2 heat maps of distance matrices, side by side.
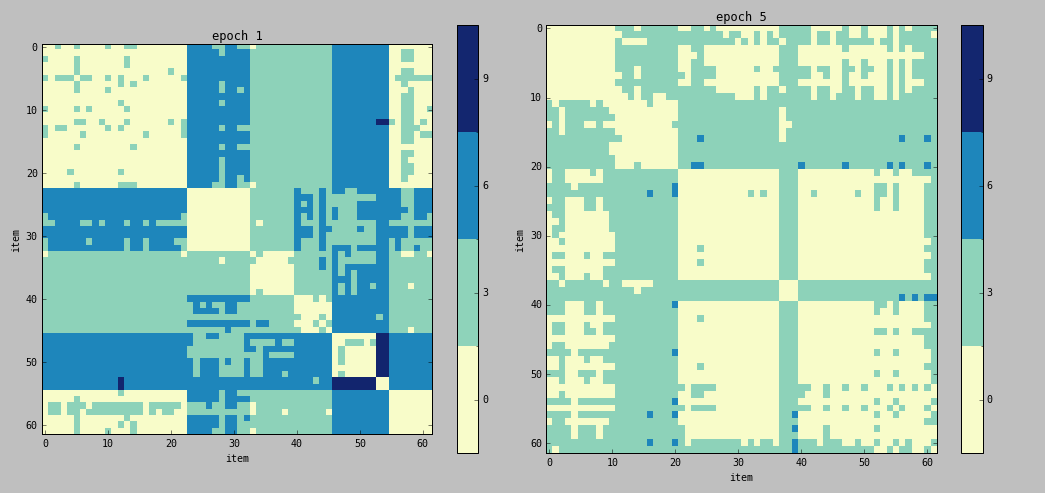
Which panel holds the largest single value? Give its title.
epoch 1
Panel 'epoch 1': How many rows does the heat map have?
62
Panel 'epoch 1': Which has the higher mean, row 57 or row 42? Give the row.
42
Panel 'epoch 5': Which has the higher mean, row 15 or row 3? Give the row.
15
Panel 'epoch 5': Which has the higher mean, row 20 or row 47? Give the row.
20
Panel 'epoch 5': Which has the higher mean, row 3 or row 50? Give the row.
50
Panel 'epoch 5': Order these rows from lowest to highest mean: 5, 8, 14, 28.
28, 8, 5, 14
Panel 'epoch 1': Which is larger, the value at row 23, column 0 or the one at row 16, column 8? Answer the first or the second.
the first
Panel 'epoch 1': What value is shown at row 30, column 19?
6
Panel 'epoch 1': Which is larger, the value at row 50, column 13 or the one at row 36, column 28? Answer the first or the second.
the first
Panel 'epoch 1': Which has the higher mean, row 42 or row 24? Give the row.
24
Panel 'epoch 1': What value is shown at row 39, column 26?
3
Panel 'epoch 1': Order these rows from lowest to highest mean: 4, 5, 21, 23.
21, 4, 5, 23
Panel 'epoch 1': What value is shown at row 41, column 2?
3
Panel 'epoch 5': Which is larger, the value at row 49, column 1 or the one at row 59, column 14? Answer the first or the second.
the second
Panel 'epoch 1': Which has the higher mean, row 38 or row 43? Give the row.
43
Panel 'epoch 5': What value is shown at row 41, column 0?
3
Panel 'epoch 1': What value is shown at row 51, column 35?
6
